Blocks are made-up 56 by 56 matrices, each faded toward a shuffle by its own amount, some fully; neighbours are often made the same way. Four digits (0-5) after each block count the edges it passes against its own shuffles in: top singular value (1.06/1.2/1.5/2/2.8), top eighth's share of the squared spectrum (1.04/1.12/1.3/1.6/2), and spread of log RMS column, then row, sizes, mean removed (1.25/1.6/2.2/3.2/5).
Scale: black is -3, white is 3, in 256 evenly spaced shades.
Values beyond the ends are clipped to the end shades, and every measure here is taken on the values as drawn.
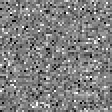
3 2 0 0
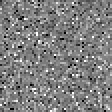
1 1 0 0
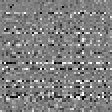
4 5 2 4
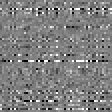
4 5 1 4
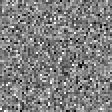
0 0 0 0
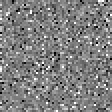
2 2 1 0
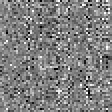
4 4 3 2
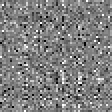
3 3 2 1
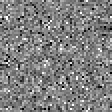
3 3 1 2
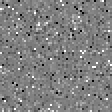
0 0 0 0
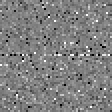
2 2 0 1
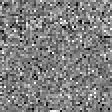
1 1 0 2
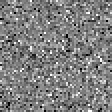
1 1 0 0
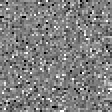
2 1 0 0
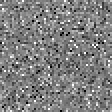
0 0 0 0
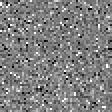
0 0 0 0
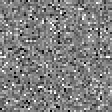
3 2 0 0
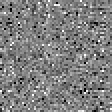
3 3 1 1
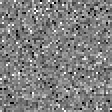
2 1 0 0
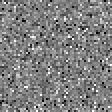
2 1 0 0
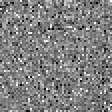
2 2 0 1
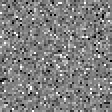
0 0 0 0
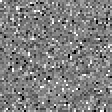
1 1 0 0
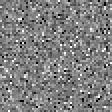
0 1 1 0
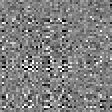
4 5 3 3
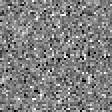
3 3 1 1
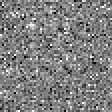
3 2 1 1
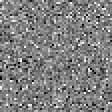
3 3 1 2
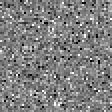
2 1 0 1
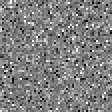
0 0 0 0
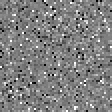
1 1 0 0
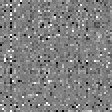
4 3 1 2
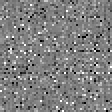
3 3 1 1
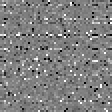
4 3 1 2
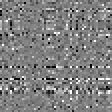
4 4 2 3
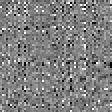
4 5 3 2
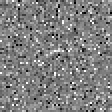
2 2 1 0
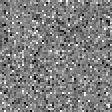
2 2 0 1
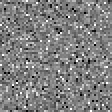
2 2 1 0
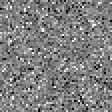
2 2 0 0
